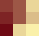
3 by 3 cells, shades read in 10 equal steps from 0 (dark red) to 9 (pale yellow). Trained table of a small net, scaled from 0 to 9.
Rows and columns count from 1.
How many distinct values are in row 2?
3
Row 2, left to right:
1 3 7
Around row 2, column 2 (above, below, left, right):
3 8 1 7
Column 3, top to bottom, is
8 7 9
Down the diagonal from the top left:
2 3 9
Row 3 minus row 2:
-1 5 2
